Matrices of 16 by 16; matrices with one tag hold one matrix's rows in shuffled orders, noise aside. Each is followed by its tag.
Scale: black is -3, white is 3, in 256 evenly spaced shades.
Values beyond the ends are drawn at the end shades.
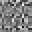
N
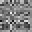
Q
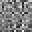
N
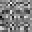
Q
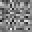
Q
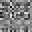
Q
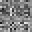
Q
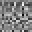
N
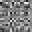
Q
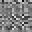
N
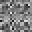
Q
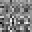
Q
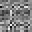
Q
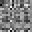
Q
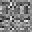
Q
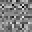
N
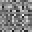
N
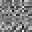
N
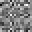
Q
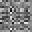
Q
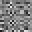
Q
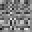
Q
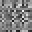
N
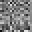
Q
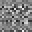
N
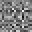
N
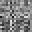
Q
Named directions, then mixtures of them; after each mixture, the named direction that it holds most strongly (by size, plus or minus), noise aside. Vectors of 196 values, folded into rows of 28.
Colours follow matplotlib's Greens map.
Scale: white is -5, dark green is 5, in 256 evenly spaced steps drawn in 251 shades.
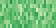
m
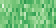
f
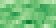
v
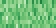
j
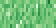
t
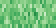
m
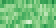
v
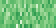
t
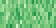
j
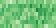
m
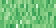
t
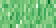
t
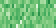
t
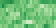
v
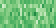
m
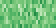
m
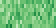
j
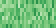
j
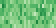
m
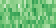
j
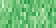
f
